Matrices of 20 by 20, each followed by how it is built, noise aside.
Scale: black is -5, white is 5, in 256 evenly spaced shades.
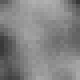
smooth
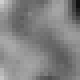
smooth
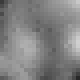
smooth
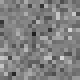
noise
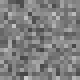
noise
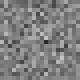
noise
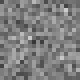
noise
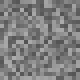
noise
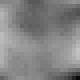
smooth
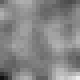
smooth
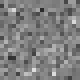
noise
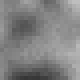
smooth
